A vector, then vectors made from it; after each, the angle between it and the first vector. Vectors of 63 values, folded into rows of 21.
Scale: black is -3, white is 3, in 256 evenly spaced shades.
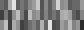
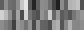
partly opposed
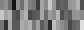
nearly opposite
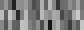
nearly opposite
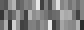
nearly parallel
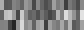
orthogonal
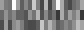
partly aligned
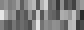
orthogonal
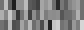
nearly opposite
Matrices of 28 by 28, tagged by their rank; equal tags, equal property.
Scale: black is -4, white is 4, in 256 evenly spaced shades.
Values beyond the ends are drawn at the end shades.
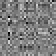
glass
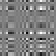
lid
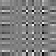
lid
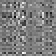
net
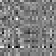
net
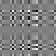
lid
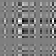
lid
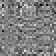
glass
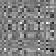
net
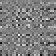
net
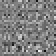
glass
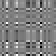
lid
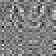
net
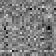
glass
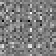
glass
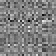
net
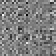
glass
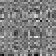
net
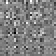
glass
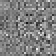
glass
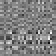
net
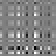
lid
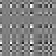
lid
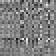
net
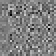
glass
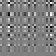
lid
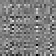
net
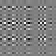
lid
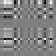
lid
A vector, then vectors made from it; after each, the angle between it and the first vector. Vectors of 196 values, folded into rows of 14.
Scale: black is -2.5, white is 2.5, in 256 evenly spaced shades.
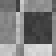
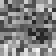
partly aligned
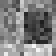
nearly parallel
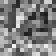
partly aligned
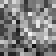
partly opposed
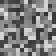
orthogonal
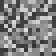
orthogonal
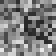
partly aligned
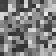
orthogonal
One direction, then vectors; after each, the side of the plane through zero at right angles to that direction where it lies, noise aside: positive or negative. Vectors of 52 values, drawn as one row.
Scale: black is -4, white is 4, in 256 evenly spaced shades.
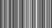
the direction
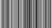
negative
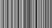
negative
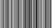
negative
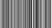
negative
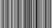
negative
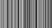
negative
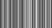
positive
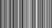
positive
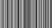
negative
